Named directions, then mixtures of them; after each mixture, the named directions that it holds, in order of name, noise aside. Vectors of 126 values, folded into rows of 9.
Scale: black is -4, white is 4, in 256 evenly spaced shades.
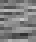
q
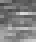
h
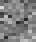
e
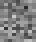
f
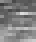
h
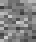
e, f, h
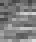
h, q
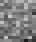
e, f, h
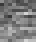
f, h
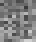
e, f, h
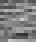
q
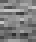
h, q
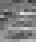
h, q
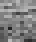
f, h, q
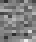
e, f, q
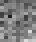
e, f, h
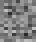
f, q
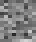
e, f, q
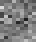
e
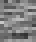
q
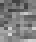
f, h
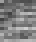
h, q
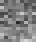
e, h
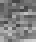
f, h
